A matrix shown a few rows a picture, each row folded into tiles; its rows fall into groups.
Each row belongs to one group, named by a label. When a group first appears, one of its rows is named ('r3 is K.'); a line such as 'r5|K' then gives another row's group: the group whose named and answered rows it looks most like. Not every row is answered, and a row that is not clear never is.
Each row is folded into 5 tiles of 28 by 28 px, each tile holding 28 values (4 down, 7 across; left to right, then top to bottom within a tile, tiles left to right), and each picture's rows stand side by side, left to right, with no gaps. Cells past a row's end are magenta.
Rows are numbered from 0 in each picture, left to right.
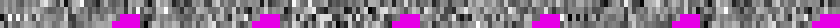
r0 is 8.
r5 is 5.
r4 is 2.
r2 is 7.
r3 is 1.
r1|5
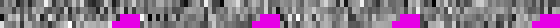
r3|5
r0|8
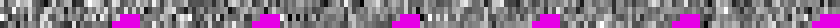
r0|2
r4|7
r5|5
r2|2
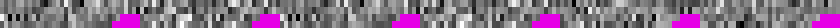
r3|7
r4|5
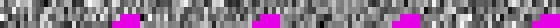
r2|1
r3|7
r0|2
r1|8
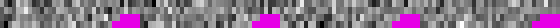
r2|1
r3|7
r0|5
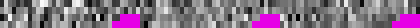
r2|2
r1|5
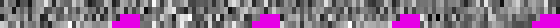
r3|2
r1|7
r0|8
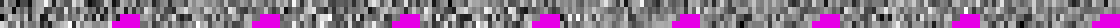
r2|7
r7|1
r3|1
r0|8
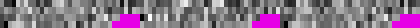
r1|8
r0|5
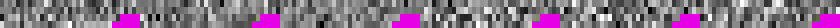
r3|1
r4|7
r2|1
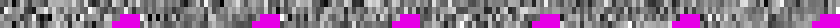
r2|2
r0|1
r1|2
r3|7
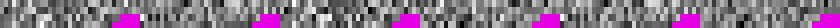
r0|7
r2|7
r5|1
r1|2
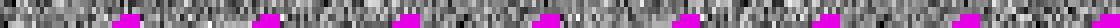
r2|2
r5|2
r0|5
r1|8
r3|1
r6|1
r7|7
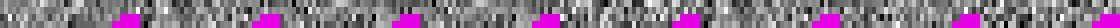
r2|5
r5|5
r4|2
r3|5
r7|1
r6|1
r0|8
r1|5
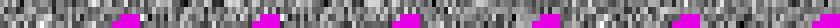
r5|1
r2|2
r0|7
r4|7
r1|2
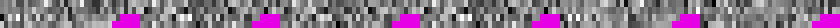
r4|8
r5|5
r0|8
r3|7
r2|7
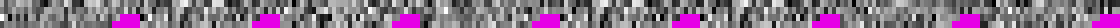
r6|5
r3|5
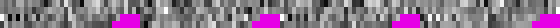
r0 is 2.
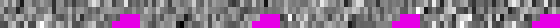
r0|7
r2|8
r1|1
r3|7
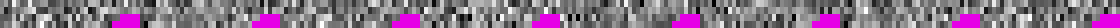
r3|1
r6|5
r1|5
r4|2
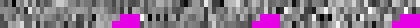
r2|1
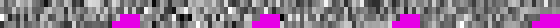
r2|8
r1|1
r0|2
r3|7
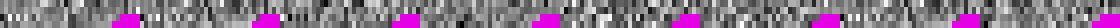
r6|8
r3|1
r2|2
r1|8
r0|8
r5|7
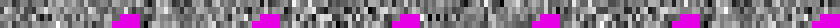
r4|7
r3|2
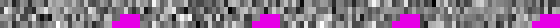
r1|7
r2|7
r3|5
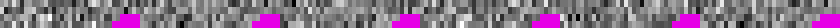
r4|2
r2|5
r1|1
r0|7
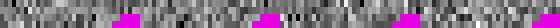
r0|5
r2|2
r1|1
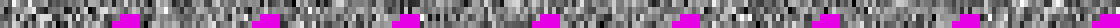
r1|5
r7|8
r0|7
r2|5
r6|5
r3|2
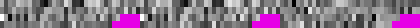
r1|2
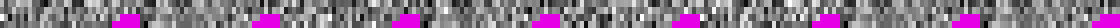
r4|1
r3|5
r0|2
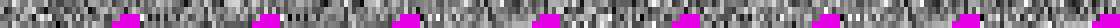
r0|7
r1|2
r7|8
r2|2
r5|1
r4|7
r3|8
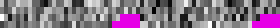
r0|2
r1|8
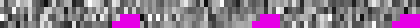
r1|8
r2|7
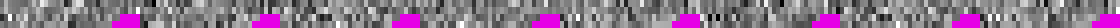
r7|8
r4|8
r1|5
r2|1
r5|2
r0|8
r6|1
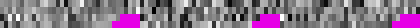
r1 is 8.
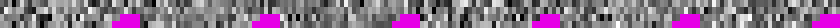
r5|7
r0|1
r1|5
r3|8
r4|1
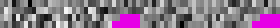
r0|1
